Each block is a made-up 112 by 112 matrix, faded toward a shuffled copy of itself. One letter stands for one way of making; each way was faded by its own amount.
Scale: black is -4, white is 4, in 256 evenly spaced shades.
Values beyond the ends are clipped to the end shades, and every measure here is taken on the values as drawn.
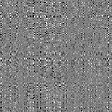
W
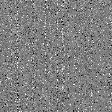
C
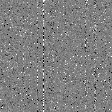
C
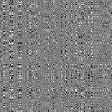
W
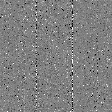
C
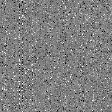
C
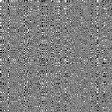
W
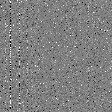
C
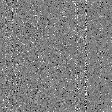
C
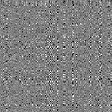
W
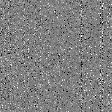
C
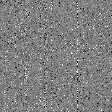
C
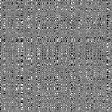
W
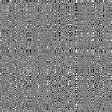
W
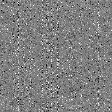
C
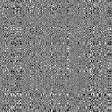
W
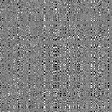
W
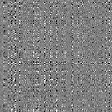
W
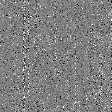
C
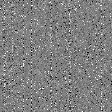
C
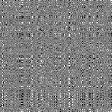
W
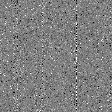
C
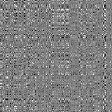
W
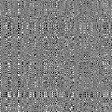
W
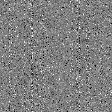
C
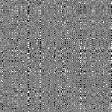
W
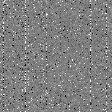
C
